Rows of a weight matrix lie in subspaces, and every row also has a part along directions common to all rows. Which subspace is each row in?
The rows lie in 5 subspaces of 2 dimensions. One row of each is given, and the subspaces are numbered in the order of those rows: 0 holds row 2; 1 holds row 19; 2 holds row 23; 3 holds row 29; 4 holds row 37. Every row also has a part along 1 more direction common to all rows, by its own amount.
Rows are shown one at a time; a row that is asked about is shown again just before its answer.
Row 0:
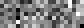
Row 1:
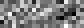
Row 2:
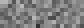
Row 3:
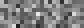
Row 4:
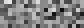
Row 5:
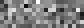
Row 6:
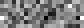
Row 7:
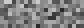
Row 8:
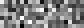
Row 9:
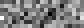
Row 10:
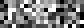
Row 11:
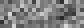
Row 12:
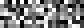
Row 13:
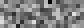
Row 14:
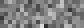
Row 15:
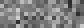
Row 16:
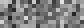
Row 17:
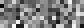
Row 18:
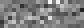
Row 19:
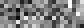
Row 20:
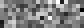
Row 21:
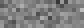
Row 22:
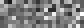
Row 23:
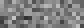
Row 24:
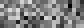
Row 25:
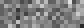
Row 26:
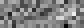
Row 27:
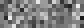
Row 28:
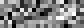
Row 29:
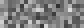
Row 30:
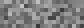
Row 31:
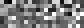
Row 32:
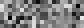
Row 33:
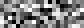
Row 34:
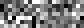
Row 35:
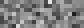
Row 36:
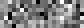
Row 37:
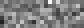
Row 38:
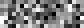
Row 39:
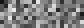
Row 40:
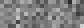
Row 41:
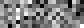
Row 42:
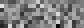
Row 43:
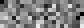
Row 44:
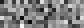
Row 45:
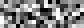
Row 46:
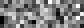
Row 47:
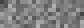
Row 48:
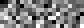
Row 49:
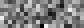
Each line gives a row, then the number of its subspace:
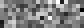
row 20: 4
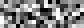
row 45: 4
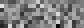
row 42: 1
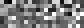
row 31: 0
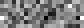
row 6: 3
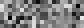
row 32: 2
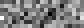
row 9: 3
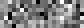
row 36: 2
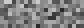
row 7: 0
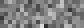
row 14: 3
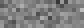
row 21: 4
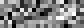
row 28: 2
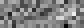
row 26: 2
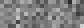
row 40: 1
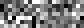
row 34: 2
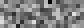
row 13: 4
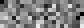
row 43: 0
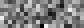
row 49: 3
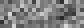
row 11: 2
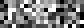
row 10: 0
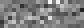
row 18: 4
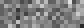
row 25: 1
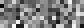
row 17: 1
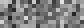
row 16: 0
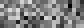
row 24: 1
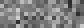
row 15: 1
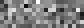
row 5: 0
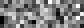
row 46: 4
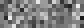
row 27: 2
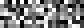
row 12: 3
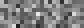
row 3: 4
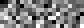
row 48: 0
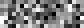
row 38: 3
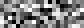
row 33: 4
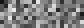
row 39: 0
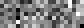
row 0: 1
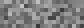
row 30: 0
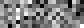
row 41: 1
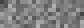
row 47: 0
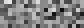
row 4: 0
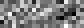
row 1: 2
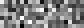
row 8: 3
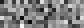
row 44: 3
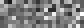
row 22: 0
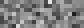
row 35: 4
